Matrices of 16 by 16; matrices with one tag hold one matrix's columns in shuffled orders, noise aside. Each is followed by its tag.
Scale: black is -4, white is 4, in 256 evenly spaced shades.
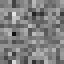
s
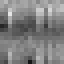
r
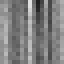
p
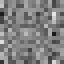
s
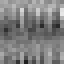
r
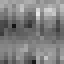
r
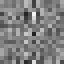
s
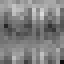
r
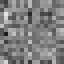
s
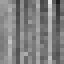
p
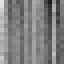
p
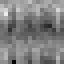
r
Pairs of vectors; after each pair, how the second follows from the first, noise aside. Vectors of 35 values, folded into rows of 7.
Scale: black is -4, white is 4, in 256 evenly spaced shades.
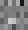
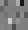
partly zeroed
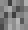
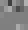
partly zeroed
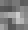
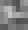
reversed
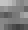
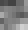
reversed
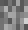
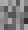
negated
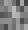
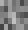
reversed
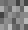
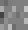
partly zeroed
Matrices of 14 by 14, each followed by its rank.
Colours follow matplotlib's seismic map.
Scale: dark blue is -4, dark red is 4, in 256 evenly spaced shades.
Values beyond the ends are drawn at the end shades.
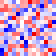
full rank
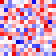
full rank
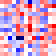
three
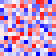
full rank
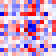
three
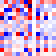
three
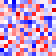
full rank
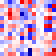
three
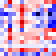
three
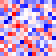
full rank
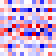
three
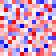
full rank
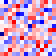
full rank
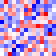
full rank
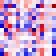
three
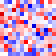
full rank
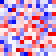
full rank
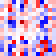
three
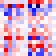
three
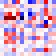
three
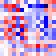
three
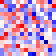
full rank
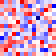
full rank
